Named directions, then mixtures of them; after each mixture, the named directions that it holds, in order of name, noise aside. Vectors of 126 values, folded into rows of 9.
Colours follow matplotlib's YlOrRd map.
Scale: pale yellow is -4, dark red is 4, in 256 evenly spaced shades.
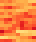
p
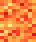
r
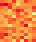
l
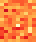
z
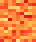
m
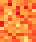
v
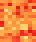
p, v, z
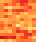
p, z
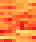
p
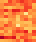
p, z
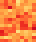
l, p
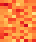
l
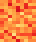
m, p, v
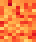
v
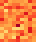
z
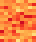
m, p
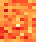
z
